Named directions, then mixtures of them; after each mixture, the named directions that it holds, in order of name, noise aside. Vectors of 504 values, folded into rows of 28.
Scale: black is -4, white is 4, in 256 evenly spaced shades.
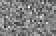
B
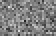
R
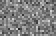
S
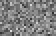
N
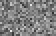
N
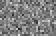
S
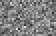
N, S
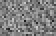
R, S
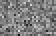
N, R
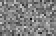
B, N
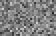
N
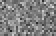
N, R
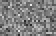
N, R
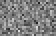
R, S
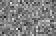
N, S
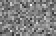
N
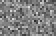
B, S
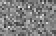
B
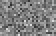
N, R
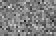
R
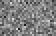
N, S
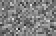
N, S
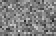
R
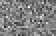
B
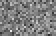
N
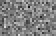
B, S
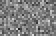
S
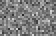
S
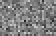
R
